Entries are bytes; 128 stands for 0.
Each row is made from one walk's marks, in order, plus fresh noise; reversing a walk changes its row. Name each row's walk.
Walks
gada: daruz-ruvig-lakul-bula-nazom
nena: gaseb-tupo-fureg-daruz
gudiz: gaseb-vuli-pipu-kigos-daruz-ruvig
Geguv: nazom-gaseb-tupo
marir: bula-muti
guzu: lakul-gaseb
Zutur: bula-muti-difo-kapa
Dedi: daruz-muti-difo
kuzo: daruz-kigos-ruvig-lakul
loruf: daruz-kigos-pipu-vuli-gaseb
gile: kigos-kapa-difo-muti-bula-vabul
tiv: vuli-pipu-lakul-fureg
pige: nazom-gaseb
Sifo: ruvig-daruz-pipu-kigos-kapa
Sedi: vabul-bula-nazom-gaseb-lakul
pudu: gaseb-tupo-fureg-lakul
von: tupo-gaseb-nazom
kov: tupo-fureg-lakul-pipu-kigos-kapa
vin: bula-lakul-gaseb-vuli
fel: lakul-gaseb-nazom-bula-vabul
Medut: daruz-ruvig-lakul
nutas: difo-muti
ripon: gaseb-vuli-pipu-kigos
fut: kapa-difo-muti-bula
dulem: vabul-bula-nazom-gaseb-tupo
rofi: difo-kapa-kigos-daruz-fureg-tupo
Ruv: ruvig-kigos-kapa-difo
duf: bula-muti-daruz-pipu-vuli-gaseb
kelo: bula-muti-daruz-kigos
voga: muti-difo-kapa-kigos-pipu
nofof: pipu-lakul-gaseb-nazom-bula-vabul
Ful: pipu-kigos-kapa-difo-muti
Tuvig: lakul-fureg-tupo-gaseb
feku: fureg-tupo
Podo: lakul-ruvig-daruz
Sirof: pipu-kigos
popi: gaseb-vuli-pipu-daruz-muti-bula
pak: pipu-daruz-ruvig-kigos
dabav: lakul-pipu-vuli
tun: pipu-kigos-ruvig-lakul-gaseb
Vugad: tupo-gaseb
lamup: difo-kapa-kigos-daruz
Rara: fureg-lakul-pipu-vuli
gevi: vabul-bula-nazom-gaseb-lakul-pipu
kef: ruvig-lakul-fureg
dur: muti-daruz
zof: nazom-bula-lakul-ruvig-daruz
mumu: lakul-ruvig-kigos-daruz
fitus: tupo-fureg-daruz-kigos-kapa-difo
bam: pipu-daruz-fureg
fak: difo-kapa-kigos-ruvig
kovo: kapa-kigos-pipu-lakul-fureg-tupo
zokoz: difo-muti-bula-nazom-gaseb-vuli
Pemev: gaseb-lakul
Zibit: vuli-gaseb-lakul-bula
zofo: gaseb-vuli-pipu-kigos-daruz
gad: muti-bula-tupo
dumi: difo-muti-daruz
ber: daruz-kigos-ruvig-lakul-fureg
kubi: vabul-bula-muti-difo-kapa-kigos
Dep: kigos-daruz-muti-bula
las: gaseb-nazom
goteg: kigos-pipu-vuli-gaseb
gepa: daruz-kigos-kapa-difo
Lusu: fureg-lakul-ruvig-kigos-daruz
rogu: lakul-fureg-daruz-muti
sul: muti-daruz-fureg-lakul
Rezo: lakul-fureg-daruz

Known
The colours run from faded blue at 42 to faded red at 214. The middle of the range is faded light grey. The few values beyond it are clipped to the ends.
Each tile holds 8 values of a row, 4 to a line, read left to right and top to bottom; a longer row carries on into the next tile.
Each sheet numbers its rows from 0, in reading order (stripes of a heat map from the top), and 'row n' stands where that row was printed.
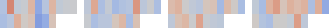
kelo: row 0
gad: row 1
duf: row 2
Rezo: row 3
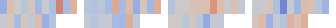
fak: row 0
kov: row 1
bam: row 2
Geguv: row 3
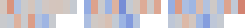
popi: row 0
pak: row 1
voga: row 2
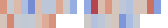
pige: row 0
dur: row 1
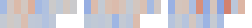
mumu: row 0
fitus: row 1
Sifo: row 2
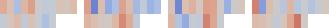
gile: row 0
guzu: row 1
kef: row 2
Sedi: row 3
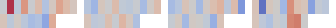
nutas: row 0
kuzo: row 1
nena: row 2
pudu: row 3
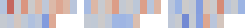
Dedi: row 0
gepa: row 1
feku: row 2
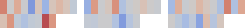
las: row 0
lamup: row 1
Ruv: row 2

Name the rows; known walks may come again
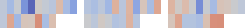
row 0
Vugad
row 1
kov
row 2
von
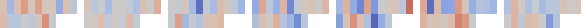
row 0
sul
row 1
gevi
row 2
Geguv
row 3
pak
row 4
Sirof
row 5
guzu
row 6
gudiz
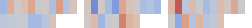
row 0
gepa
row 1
Tuvig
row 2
marir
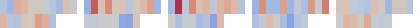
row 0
Medut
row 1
dumi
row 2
Dedi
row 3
voga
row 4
duf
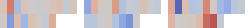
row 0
fut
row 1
lamup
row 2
Pemev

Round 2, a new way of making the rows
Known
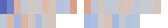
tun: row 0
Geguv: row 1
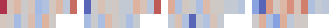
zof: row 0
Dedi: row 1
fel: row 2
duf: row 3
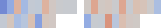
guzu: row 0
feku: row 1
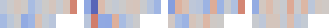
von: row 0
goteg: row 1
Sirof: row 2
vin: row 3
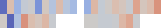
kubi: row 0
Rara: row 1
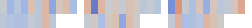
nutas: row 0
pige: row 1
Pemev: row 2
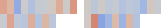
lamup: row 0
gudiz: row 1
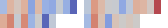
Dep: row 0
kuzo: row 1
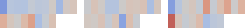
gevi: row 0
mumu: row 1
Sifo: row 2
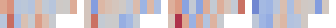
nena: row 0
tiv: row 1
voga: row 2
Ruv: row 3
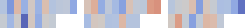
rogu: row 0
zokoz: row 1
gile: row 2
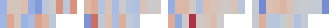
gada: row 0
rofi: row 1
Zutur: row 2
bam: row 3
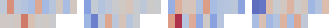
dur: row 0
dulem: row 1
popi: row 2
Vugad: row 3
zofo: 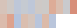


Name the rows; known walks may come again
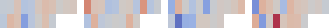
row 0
dabav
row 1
Rezo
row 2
Sedi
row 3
Zutur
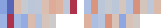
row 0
loruf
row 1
Lusu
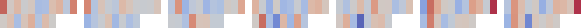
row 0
zof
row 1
Geguv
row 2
dumi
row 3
fak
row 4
nofof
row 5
Medut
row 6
kuzo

